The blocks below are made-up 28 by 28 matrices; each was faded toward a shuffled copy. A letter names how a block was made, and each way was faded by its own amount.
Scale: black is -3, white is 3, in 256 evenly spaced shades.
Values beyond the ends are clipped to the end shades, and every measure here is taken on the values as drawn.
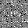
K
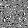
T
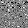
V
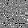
K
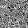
T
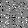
K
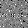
T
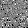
T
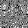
V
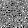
T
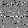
T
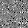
K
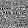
V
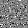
K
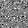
T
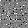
K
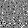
T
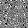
V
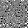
K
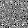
V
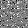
K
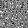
V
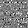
V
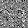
V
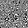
V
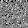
T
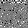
T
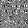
K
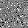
K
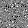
T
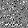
K
